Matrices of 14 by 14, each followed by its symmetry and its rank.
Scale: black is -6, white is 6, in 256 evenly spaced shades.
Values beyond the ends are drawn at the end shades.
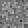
symmetric, full rank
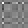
symmetric, rank one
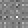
symmetric, rank two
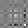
symmetric, rank one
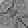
symmetric, full rank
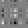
neither, rank one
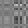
neither, rank one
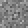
symmetric, full rank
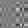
neither, rank one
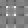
symmetric, rank one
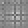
symmetric, rank two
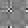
symmetric, rank two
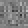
neither, rank three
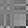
symmetric, rank one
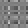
neither, rank one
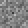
symmetric, full rank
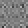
neither, rank three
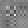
symmetric, rank two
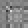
symmetric, rank two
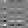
neither, rank one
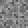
symmetric, full rank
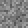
symmetric, full rank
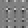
neither, rank one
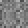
neither, rank three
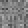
neither, rank three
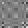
symmetric, rank two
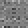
neither, rank three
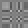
symmetric, rank one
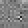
neither, rank three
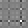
symmetric, rank one
